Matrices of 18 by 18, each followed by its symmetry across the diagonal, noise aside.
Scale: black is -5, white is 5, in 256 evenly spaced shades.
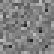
symmetric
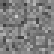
symmetric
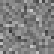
antisymmetric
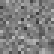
antisymmetric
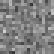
antisymmetric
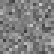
antisymmetric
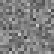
antisymmetric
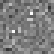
symmetric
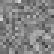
symmetric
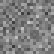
symmetric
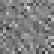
antisymmetric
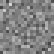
symmetric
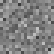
symmetric
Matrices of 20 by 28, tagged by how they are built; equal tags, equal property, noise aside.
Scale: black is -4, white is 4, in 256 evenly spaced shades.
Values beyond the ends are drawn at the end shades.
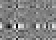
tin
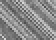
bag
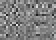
tin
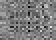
tin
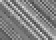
bag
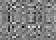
tin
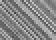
bag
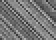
bag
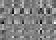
tin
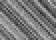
bag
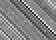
bag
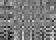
tin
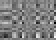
tin
